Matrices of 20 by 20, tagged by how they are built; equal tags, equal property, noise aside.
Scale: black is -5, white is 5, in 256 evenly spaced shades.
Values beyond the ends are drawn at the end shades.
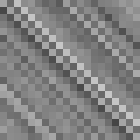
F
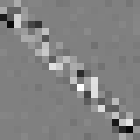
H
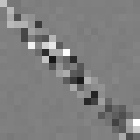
H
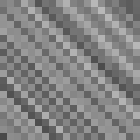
F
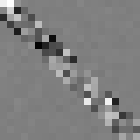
H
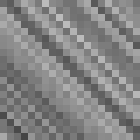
F
